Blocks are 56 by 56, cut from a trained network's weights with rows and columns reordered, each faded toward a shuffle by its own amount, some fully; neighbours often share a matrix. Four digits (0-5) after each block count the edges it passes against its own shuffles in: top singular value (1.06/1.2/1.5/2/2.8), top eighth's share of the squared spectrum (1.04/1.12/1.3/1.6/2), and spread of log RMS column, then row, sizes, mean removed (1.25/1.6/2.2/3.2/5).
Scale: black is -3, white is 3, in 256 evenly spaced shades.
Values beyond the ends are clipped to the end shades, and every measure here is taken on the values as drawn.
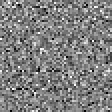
3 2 0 2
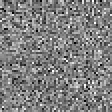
3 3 1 1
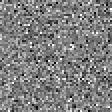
3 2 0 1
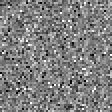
0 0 0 0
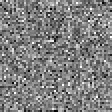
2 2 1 1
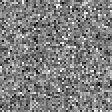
1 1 1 0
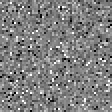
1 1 0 0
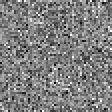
2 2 0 0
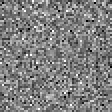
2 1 0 0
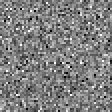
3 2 0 0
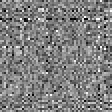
4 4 2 3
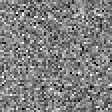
2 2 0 1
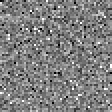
0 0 0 0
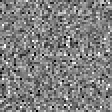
3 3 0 1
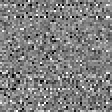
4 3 0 2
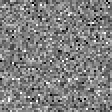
0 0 0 0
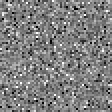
1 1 0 0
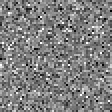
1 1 0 0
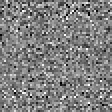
3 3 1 2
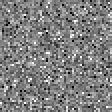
2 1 1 0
